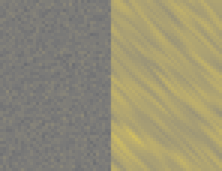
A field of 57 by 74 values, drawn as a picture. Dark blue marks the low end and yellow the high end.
The table splits into one row of 2 panels. Panel 1,1: middling, fine-grained, faint in contrast. Panel 1,2: high, slanting down to the right, faint in contrast.
